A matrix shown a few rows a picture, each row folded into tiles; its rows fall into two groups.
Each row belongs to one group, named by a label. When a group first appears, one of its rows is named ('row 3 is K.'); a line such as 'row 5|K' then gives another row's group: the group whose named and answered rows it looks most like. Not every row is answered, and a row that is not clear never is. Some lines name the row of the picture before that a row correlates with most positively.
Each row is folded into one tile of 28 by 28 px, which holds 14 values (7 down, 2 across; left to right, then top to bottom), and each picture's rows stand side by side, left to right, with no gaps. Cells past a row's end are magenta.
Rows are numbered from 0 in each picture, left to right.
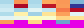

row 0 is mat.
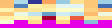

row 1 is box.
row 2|box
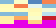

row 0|box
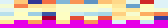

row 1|box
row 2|box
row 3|box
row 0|mat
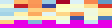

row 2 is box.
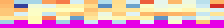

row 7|mat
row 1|box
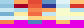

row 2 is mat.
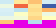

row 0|mat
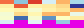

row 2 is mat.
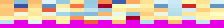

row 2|box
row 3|mat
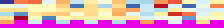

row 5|mat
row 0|box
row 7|mat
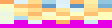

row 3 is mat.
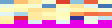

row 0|box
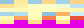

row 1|box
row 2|box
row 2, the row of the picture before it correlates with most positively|0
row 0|box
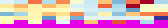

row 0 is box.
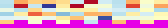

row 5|mat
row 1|box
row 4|mat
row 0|mat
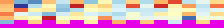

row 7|mat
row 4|mat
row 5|mat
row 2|mat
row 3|box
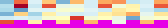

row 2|box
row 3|mat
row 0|mat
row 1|mat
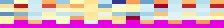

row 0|box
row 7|mat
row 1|mat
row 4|box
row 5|mat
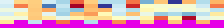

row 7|mat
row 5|box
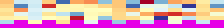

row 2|box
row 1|mat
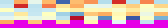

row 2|box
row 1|mat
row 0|mat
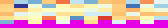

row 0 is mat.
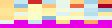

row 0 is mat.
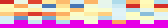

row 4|mat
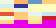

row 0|box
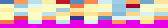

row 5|box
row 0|box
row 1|box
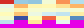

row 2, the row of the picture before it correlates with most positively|2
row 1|box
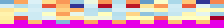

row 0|box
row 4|mat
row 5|box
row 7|box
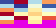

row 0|box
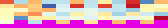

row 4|mat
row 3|mat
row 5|box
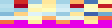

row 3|box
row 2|mat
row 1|box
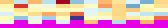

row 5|box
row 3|mat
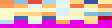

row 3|box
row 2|mat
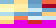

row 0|box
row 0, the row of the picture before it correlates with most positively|3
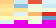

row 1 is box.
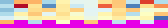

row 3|mat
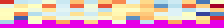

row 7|box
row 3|mat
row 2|mat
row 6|mat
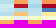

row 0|mat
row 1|mat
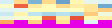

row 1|box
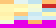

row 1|mat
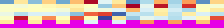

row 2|box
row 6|mat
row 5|mat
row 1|box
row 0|box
